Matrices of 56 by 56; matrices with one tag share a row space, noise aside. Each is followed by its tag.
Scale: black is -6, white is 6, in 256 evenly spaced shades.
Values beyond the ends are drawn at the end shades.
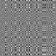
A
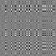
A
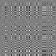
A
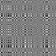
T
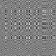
A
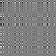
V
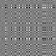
A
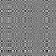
T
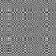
T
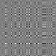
A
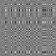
A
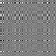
V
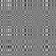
T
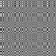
V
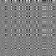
A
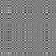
T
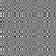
V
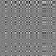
A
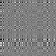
V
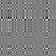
T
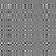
T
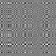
T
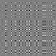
A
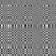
T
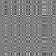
A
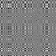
T
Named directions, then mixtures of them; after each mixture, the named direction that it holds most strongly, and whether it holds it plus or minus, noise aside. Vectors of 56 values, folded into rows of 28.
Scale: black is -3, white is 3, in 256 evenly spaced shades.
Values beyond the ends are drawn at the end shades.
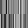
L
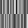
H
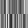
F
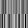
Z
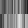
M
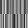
Z, minus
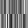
F, plus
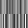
Z, minus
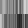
M, minus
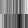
M, minus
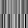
Z, plus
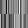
L, plus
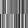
L, minus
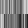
M, minus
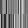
L, plus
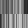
M, plus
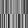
F, minus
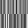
H, plus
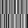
H, minus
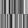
F, plus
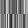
F, plus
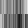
M, minus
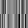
Z, plus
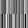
Z, plus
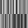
H, plus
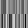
Z, plus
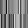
L, plus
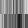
M, minus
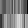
M, plus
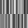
H, plus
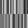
H, plus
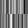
F, minus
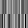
Z, plus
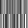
Z, minus
